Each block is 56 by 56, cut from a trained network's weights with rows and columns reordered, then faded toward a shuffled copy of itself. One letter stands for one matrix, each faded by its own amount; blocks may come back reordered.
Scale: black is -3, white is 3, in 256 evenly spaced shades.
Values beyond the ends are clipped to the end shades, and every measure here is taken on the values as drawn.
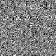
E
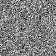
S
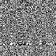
E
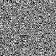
S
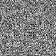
E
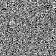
S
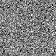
S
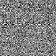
E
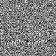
E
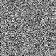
S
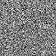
S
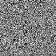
S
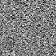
S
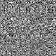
E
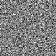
S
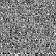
E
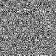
E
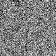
S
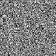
S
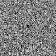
S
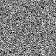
S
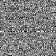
E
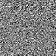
E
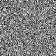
S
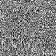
S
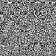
E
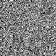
S
